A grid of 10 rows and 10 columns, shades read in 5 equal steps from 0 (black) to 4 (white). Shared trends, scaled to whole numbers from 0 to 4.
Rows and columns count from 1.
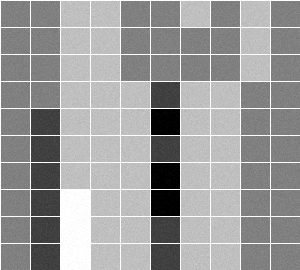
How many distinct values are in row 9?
4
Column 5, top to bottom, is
2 2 2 3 3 3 3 3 3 3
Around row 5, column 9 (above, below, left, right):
2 2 3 2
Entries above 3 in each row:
0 0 0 0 0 0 0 1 1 1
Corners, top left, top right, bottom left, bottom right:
2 2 2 2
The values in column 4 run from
3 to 3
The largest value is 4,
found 3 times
